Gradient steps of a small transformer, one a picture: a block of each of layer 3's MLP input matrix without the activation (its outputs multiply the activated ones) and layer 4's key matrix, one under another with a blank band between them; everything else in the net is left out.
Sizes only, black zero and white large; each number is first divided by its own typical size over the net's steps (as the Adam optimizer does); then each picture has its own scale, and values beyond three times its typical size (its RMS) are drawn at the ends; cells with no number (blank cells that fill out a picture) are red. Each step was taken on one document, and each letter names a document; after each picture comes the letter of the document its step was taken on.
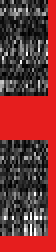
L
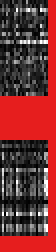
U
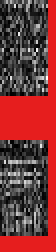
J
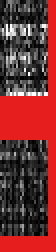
U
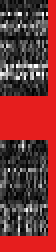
J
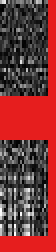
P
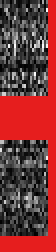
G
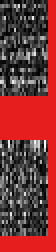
G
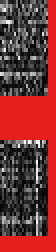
J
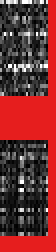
U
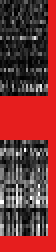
P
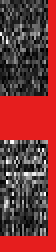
P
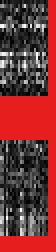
J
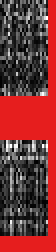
U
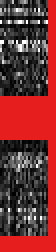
L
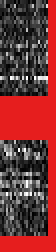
L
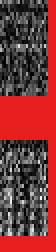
P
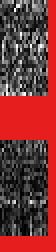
P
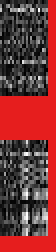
G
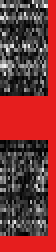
J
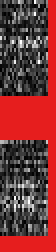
G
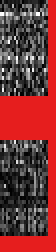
J
